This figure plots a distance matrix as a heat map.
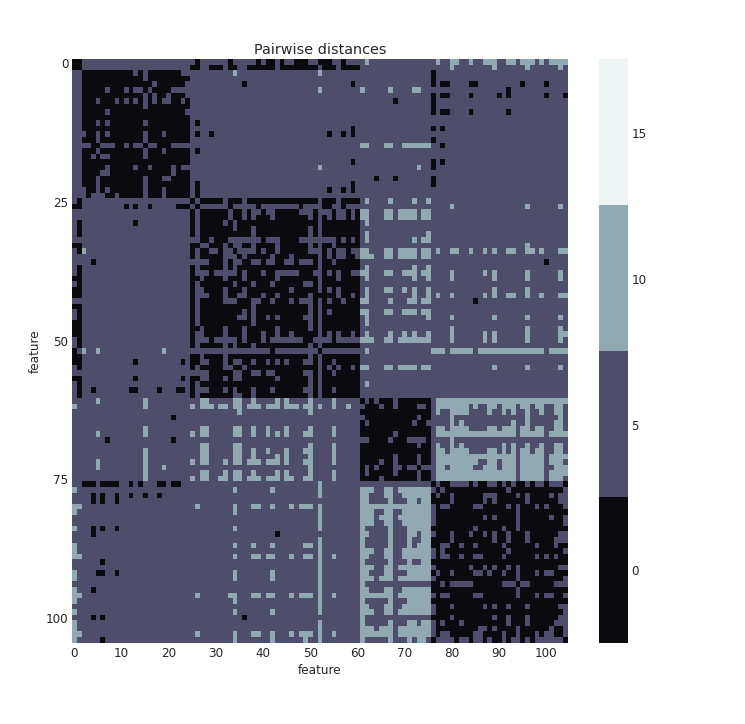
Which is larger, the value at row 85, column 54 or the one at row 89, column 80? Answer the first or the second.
the first
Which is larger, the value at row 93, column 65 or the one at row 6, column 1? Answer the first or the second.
the first
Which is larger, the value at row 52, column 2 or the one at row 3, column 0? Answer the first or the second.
the first
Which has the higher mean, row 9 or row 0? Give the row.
0
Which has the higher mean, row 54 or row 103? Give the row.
103
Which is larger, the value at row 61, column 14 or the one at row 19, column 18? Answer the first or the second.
the first
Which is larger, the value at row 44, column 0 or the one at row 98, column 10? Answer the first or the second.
the second
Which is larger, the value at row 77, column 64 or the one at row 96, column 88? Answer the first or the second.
the first
